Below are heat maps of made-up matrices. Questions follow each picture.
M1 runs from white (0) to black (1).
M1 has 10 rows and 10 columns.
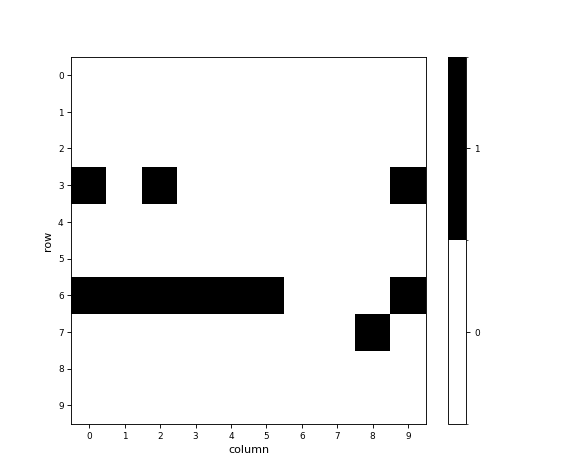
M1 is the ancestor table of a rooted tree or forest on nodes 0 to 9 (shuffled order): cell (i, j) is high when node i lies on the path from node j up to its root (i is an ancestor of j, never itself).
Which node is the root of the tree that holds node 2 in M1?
6
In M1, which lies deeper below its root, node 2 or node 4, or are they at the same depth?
node 2
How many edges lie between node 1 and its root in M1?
1
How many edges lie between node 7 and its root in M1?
0
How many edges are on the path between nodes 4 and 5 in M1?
2
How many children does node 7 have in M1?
1
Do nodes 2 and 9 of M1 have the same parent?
yes
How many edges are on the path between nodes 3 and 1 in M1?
2
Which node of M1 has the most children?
6
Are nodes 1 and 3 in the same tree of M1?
yes
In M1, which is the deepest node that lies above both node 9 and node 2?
3
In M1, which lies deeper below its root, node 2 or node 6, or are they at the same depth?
node 2
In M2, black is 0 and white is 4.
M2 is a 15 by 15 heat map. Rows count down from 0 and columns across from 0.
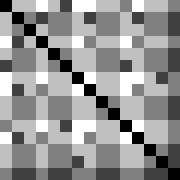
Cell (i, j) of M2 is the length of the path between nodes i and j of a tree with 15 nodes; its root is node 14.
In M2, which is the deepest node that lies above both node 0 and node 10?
5
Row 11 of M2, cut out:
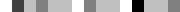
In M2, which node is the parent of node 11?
1
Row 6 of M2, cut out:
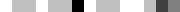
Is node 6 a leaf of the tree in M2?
yes
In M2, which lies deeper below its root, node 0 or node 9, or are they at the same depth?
node 0
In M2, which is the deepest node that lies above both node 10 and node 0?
5
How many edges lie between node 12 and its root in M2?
1
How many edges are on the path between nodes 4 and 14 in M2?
1
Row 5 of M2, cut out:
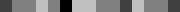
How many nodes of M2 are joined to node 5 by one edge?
3
